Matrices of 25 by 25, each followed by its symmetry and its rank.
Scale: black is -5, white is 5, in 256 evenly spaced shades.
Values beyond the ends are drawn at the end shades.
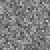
neither, full rank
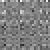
neither, rank three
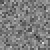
symmetric, full rank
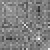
symmetric, rank five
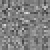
neither, rank five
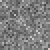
symmetric, full rank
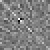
symmetric, rank five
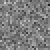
neither, full rank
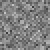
symmetric, full rank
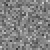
neither, full rank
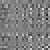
neither, rank three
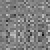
neither, rank three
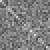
symmetric, full rank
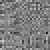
neither, rank five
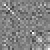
symmetric, rank five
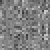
neither, rank five
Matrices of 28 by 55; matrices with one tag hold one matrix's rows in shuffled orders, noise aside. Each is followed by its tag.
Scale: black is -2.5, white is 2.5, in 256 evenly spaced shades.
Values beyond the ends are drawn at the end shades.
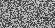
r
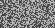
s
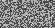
r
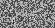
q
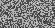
r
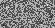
q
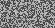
q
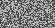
r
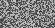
s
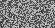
s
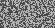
s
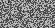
r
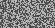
s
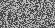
s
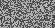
r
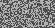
r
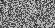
s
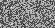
s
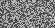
s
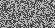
q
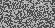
r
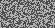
q
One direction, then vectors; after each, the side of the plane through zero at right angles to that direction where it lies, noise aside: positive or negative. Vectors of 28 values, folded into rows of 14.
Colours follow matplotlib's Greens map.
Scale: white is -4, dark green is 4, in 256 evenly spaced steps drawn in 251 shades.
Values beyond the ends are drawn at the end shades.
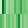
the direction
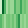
positive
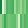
negative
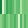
negative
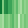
negative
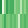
negative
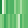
negative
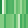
negative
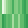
negative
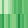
positive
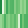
negative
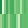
negative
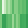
negative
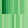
positive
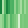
negative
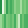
negative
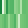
negative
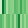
positive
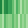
negative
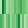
positive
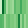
positive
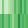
positive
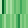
positive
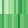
positive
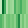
positive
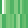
negative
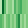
positive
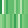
negative
